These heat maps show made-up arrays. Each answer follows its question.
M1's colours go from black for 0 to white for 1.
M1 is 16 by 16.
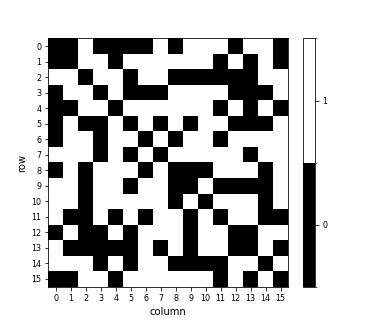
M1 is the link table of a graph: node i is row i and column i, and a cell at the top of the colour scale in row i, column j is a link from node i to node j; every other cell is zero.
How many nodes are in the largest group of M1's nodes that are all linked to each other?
5
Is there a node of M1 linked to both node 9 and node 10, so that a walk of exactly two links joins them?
yes
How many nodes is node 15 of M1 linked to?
10
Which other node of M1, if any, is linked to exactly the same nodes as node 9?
none
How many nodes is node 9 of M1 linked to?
8
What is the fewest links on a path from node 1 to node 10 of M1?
1
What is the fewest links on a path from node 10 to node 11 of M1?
1
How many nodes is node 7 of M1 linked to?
12
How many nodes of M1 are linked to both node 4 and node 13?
4
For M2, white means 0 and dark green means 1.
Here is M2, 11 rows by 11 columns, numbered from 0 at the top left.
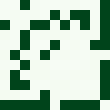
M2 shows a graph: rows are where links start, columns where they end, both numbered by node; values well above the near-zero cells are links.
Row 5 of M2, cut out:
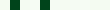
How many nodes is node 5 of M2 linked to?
2
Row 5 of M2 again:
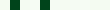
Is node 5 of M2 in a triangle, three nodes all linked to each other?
no
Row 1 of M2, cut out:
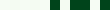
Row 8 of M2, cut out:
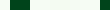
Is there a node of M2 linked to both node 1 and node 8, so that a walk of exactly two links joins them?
yes
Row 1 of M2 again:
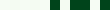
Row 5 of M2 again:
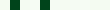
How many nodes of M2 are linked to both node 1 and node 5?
0
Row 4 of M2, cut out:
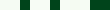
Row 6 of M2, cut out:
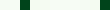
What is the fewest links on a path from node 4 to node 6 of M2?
2
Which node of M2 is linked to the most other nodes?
node 10
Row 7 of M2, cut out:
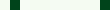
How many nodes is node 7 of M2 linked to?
2
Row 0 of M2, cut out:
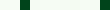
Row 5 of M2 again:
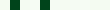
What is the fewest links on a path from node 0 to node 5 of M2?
3
